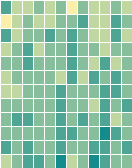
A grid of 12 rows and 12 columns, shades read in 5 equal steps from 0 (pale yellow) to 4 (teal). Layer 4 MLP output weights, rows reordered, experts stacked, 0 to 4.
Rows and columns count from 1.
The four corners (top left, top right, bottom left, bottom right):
3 1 1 2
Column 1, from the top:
3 0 3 1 2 1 1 2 2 2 3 1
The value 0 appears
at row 1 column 7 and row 2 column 1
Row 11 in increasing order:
2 2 2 2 2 2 3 3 3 3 3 3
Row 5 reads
2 2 3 2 2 2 3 2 1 3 1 2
